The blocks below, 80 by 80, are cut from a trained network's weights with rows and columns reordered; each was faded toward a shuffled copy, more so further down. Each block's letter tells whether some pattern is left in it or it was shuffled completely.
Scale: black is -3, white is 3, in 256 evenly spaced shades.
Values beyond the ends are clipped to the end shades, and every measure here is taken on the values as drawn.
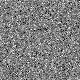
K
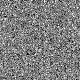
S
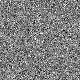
K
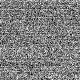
S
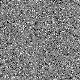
S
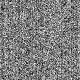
S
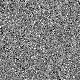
K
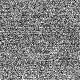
S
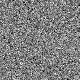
K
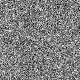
K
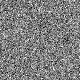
K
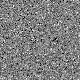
K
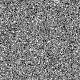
K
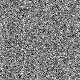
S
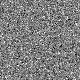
K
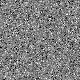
K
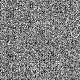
S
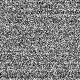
S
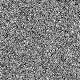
K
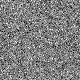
K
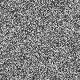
K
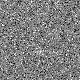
K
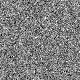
K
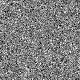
K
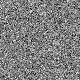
K
